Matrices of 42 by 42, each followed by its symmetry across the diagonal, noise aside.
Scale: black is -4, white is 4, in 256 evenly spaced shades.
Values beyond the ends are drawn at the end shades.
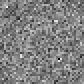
symmetric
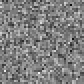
antisymmetric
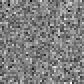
neither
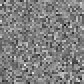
antisymmetric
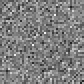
symmetric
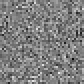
antisymmetric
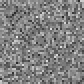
symmetric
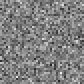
neither
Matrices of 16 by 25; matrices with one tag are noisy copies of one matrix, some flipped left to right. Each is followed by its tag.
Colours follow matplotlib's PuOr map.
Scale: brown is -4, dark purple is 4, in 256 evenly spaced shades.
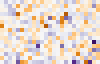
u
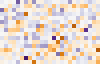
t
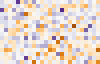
t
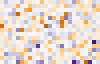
u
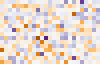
t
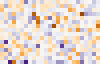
u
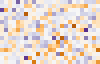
t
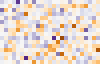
t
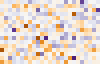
t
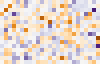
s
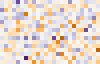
t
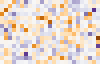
s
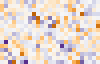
u
